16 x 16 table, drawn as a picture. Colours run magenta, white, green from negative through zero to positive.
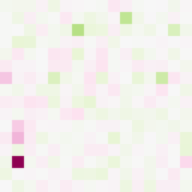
The values are skewed, with a long tail toward low values. The bottom left is the roughest part. Fine speckle covers the field.
